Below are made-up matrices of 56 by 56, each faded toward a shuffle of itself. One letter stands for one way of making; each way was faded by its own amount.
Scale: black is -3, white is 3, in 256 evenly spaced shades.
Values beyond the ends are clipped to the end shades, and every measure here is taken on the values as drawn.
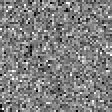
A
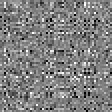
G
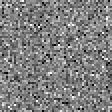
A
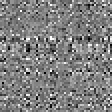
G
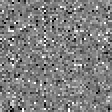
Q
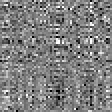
G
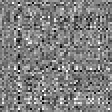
G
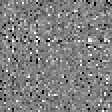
Q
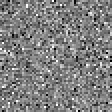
A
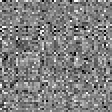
G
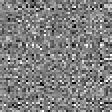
G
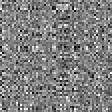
G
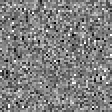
A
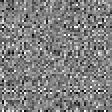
G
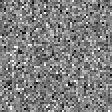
A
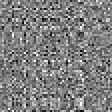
G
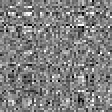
G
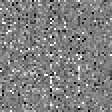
Q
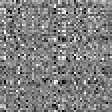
G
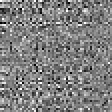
G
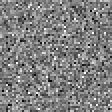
A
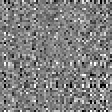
G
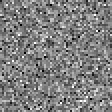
A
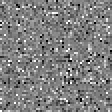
Q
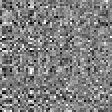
G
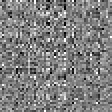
G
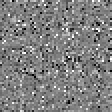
Q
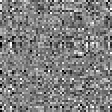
G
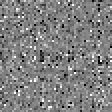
Q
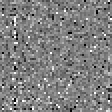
Q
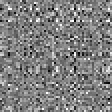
G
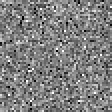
A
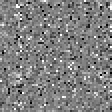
Q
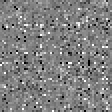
Q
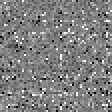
Q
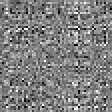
G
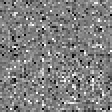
Q
